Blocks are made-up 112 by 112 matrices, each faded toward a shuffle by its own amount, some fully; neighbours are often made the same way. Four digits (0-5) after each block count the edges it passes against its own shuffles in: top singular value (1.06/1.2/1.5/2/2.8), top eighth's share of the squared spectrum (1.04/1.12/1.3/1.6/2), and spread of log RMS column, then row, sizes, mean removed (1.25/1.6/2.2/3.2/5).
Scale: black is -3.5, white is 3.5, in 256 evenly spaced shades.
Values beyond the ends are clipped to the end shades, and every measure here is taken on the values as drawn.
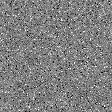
0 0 0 0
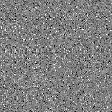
4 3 1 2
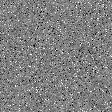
2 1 0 0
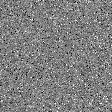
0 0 0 0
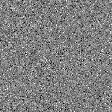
3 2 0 1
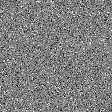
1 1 0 0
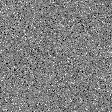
1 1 0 0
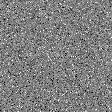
2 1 0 0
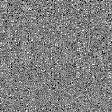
4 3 1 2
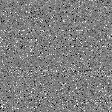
1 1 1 2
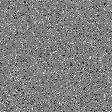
0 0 0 0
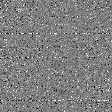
2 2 1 2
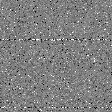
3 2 0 2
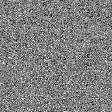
3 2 1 1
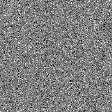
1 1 2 0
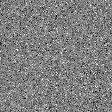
0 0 1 0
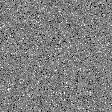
0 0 0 0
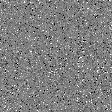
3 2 1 0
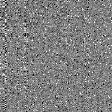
4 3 2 0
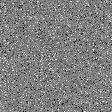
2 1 0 0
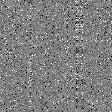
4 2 2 0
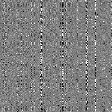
5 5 4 2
